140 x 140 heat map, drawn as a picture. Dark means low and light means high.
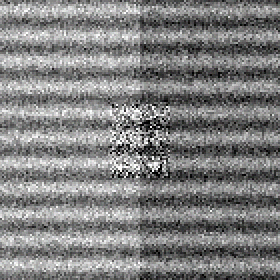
The values follow a bell shape. Stripes running across repeat 11 times from top to bottom. The left part is higher, up to a seam about 50% of the way across. In the centre lies a patch that is rougher than the rest. The centre is the roughest part.
